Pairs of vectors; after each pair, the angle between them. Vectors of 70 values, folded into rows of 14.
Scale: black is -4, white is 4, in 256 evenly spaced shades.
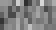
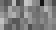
nearly opposite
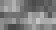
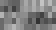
nearly opposite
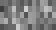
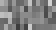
partly opposed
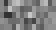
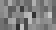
orthogonal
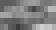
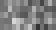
partly opposed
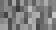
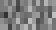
nearly parallel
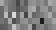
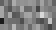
orthogonal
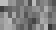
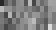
nearly opposite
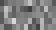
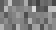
orthogonal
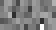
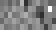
orthogonal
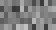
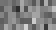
nearly parallel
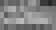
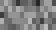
orthogonal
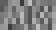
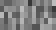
orthogonal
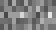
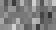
partly opposed
